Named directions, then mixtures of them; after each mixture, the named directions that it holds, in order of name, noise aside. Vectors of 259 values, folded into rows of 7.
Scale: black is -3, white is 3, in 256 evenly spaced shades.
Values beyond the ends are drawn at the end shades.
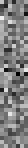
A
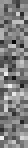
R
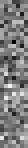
R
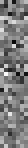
A, R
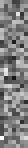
R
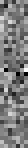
A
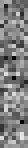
R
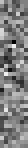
A, R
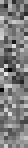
A, R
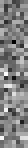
R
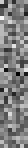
A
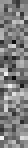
R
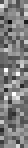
A, R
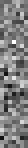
R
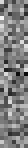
A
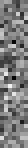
R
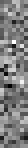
A, R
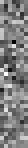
A, R
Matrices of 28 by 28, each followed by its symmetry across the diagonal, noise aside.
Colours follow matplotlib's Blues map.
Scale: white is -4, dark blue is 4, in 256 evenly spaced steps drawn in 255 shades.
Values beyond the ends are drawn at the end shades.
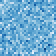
symmetric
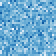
neither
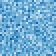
antisymmetric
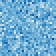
antisymmetric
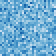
neither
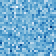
neither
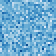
antisymmetric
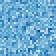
symmetric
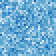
symmetric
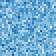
neither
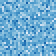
antisymmetric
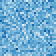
neither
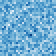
symmetric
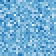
neither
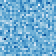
antisymmetric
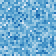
symmetric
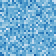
antisymmetric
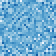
symmetric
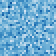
antisymmetric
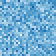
neither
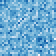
symmetric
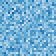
symmetric
